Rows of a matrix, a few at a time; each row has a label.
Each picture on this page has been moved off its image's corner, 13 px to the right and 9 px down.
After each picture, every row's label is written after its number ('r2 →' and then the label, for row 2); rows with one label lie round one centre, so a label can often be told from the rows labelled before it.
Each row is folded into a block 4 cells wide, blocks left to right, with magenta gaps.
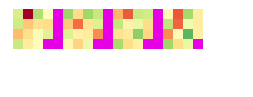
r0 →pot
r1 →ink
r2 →pot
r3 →pot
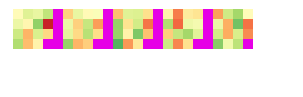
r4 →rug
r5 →rug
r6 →rug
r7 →pot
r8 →rug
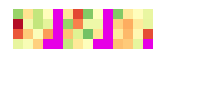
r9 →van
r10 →pot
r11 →ink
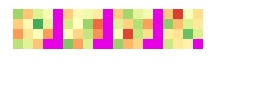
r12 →van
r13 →rug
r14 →rug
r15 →pot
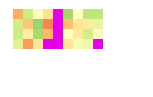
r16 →rug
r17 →ink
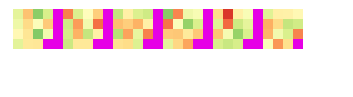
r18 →pot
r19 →rug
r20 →ink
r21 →van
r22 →pot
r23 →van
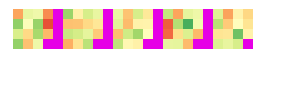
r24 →rug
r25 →ink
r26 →pot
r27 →van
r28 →pot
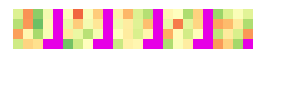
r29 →pot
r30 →pot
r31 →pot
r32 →pot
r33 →ink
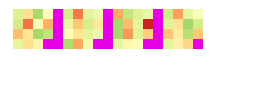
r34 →pot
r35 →pot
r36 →rug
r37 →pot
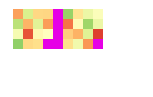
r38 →rug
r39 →van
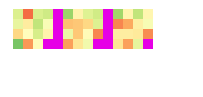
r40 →pot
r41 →ink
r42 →ink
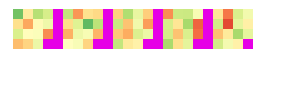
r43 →ink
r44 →van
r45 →rug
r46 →rug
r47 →pot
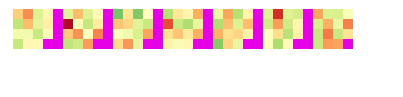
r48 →pot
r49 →van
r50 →ink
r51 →van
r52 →pot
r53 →pot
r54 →rug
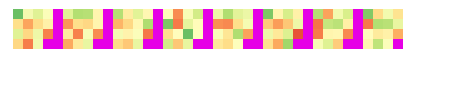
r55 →ink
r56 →ink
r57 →ink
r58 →pot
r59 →ink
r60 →ink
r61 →van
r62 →van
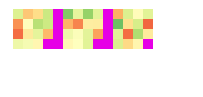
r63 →van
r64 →ink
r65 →rug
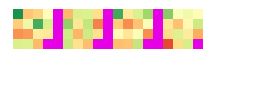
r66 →van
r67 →rug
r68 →ink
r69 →ink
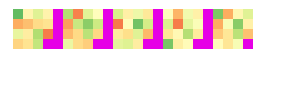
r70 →ink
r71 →van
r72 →van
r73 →pot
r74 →van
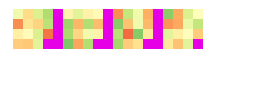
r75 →ink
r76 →rug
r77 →rug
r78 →ink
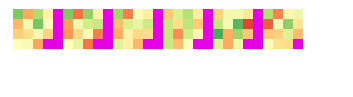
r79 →van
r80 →van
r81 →van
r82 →rug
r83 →rug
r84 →van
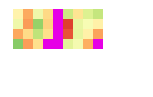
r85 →pot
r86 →van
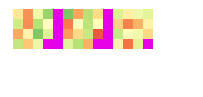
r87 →pot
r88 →van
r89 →ink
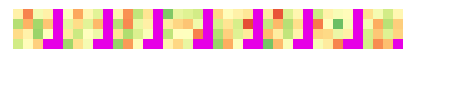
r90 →pot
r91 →pot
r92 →pot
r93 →ink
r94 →rug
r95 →pot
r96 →van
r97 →rug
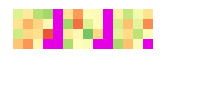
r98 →ink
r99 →pot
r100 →rug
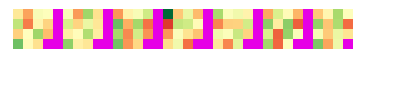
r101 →pot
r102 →pot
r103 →rug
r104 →van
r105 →ink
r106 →rug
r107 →rug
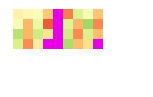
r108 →rug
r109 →rug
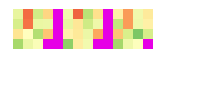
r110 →pot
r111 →pot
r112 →pot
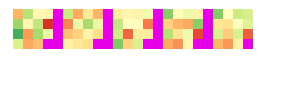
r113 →rug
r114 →van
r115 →rug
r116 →ink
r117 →ink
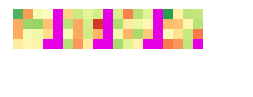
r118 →van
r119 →rug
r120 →pot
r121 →ink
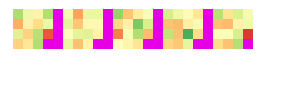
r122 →ink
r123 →pot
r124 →van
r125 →ink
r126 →ink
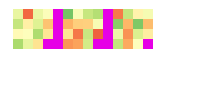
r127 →pot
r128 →ink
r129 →rug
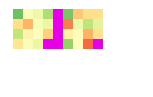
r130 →ink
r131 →van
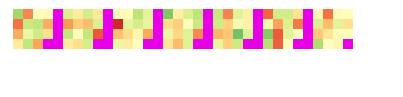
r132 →van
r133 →ink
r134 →van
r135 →ink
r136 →pot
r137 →rug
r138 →pot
